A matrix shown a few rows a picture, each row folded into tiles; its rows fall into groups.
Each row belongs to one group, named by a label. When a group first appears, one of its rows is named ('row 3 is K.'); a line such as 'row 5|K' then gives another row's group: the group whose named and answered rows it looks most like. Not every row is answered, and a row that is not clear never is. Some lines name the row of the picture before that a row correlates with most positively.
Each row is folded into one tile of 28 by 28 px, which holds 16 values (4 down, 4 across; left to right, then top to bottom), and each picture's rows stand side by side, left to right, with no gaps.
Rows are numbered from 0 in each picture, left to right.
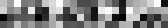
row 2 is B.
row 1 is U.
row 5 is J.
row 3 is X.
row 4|X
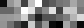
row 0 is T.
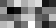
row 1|B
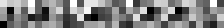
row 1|U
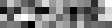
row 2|U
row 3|X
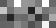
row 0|J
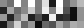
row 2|U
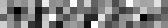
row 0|U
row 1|X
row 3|X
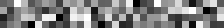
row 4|B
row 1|X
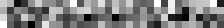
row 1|X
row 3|J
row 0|B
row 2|J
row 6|U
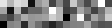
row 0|X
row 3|T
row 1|T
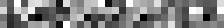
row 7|U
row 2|X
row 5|J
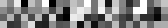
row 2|X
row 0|B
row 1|B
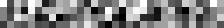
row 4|X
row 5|U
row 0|X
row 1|B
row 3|T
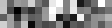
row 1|X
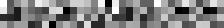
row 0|U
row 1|X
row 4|U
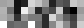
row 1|B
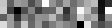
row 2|T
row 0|U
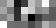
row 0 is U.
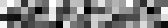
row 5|T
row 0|J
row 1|X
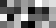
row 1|X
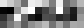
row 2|U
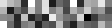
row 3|J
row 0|B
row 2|B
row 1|B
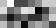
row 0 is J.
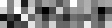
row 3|U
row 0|B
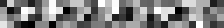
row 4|U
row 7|B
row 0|T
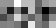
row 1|U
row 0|X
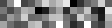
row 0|T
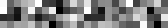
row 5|B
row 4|T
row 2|X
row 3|U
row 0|U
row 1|J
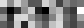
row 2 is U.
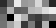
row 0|X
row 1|J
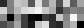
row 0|J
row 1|J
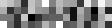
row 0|B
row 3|X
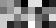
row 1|B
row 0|B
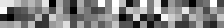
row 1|B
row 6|B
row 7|B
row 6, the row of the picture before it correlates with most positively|0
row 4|B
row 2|U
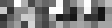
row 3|U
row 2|U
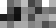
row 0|U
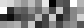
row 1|B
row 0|J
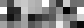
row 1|J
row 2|T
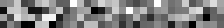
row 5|J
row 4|B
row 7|J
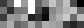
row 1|U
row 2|B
